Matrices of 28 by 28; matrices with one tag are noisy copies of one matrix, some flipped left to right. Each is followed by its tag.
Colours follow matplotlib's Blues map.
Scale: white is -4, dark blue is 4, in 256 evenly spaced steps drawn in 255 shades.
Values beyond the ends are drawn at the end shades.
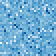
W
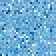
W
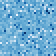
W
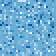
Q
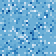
W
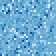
W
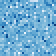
Q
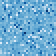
W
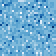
Q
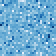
Q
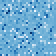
W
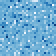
Q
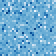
W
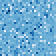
W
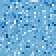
Q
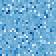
W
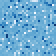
Q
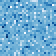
Q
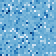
W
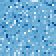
Q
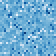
W
